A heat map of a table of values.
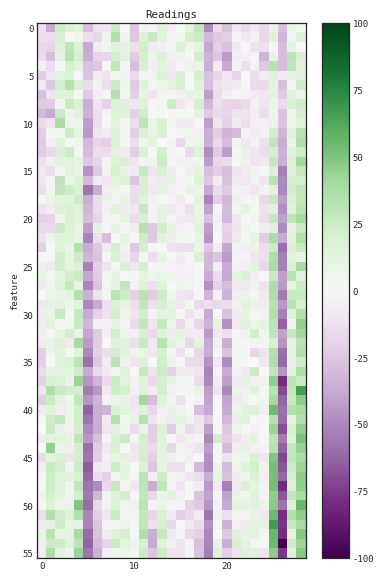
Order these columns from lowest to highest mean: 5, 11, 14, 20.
5, 20, 14, 11
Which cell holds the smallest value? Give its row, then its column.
54, 26
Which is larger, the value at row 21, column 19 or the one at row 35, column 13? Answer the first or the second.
the second
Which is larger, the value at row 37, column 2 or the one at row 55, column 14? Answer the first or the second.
the first
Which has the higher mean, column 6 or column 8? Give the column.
8
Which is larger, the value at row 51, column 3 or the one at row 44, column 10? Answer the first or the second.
the first
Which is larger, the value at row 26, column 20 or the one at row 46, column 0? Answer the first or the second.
the second
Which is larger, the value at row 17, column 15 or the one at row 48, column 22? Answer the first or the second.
the second
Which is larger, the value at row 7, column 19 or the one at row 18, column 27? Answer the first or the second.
the second
